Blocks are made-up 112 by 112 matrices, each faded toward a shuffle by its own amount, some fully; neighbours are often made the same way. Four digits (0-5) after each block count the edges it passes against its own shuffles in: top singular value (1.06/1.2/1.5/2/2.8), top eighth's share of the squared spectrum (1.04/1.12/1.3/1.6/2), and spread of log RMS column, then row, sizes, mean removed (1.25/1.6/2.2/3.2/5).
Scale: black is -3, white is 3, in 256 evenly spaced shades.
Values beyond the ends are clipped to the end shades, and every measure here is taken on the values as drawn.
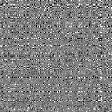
5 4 3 4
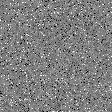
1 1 0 0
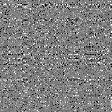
4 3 1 3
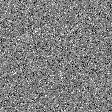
1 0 0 0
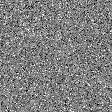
2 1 0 0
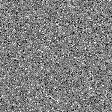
2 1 0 0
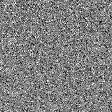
3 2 0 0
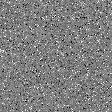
1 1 0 0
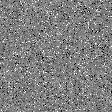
2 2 0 0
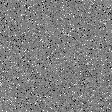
0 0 0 0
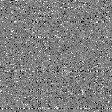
4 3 1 2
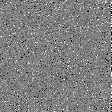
4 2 1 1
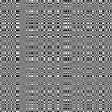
5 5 5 5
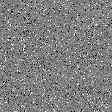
2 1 0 0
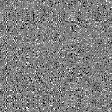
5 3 2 2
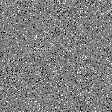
3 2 1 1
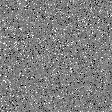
0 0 0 0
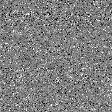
1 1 0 2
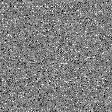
1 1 0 2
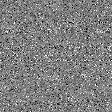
1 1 0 2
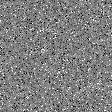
0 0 0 0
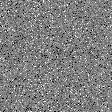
0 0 0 1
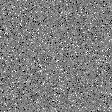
0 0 0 0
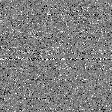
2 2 0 3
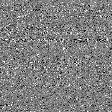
1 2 0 3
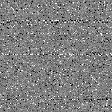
3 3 0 2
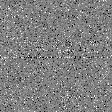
3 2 0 1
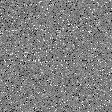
2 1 0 0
